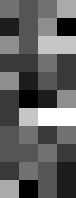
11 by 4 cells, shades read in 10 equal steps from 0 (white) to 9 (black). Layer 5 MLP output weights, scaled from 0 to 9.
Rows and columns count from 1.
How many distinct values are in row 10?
4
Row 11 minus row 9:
-3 3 1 1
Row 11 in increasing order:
3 6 8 9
